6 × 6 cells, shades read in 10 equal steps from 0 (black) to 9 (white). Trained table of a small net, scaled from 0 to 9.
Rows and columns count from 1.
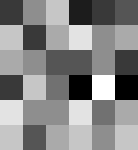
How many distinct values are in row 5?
4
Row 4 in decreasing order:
9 7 4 2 0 0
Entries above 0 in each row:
6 6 6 4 6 6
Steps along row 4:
up down down up down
